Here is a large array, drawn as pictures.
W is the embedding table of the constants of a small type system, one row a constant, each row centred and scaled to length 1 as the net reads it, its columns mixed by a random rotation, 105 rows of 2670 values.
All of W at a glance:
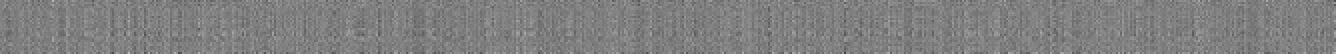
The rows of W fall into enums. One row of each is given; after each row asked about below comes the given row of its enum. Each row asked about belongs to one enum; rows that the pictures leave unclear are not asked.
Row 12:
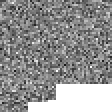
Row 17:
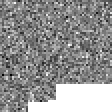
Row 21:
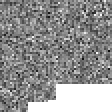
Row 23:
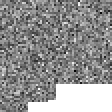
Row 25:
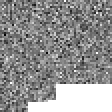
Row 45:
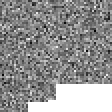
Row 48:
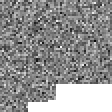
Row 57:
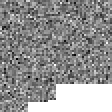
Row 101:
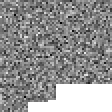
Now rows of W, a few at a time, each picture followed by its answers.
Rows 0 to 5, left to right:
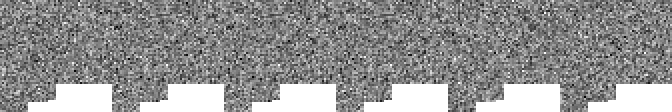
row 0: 23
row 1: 57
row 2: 57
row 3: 57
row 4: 25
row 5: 101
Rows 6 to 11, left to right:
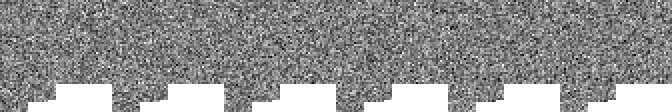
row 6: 21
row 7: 12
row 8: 101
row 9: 23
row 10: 57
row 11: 57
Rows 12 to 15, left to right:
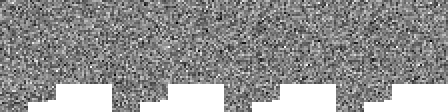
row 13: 45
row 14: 48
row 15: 48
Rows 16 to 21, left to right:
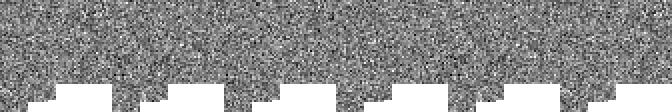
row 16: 21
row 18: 45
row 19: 12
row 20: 17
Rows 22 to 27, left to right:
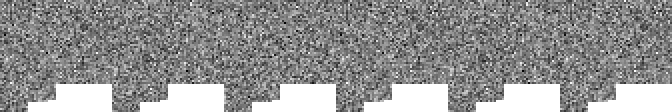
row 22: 25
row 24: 101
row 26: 23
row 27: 25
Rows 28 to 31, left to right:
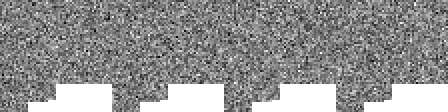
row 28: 45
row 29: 101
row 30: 25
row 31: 23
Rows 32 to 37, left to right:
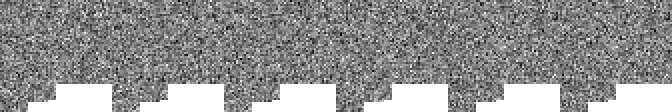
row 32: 21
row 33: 57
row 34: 57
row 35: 25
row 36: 45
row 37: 45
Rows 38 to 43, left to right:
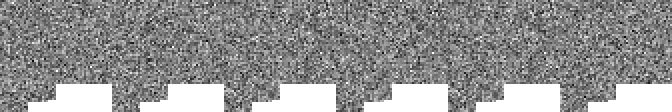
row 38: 12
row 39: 48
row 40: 21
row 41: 25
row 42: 21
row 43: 101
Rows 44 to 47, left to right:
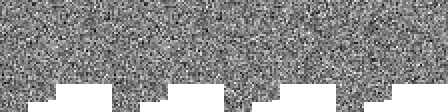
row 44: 45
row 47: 48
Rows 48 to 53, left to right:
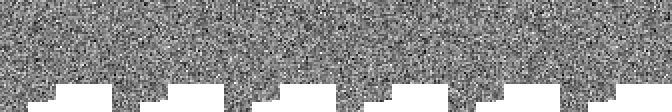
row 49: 45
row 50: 25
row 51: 57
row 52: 21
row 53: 45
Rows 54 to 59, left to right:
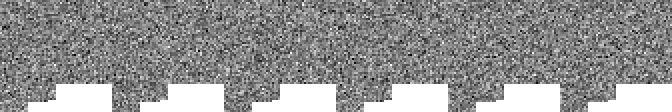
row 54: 57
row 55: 45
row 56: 23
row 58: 101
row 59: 101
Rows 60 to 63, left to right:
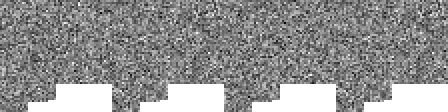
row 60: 23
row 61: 21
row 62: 101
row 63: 21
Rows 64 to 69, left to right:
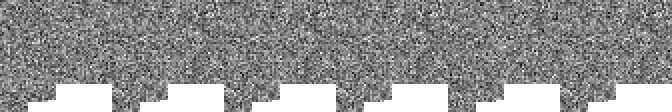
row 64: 12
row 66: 21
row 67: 21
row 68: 45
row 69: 21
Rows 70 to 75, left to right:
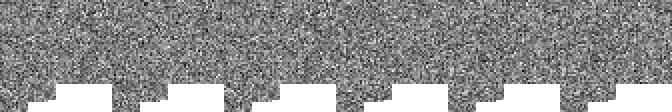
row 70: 21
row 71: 45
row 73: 12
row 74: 23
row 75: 23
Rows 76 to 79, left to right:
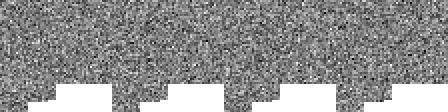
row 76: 12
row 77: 48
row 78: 23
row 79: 57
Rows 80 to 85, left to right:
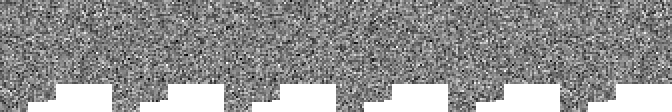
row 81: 57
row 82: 57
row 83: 48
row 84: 12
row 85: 21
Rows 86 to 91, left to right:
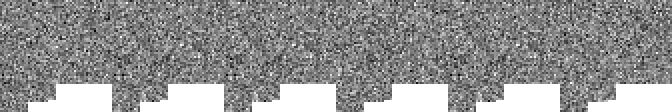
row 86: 45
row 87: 17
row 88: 17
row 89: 23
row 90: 17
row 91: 25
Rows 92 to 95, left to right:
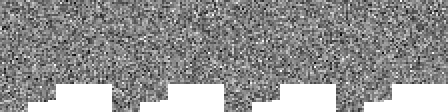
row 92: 57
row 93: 21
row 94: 12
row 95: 25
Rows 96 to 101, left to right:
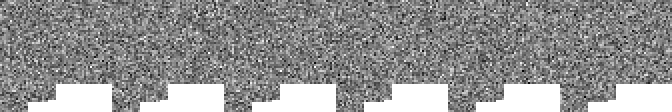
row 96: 12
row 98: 12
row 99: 45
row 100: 23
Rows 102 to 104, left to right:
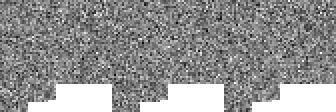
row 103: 45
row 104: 25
